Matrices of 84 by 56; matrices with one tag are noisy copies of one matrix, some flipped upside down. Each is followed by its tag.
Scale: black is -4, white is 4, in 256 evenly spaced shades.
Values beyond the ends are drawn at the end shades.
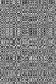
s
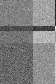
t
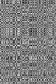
s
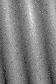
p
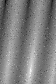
p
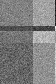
t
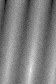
p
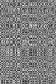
s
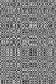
s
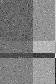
t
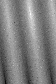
p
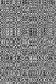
s
